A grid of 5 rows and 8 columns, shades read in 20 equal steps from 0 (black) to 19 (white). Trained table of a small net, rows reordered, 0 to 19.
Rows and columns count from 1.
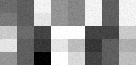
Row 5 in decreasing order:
19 16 14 11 7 7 5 0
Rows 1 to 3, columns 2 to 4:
7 18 11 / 7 17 11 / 8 5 19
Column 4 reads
11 11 19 17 19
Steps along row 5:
down down up down down up up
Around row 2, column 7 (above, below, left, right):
7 5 18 18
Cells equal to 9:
1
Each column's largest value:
17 8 18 19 19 18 7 18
